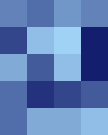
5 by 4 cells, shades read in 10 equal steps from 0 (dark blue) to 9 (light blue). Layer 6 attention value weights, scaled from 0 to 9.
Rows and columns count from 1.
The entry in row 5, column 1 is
4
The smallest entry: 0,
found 2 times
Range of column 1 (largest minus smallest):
5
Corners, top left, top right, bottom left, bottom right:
5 5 4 8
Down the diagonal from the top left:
5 8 8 3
